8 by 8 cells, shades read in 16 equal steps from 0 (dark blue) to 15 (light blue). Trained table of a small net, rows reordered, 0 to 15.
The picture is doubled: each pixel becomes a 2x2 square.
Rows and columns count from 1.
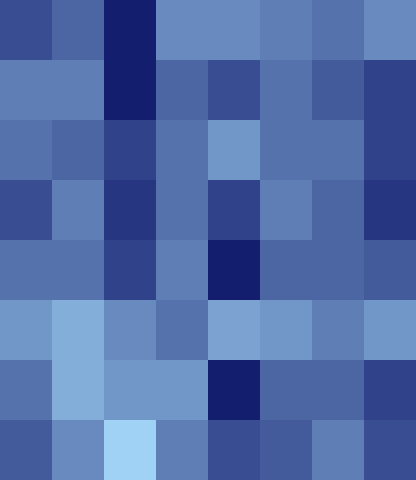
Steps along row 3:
down down up up down same down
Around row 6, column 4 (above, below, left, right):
8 10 9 11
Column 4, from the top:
9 6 7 7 8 7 10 8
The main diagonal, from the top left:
4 8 3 7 0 10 6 4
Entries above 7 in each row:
4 2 1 2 1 7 3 4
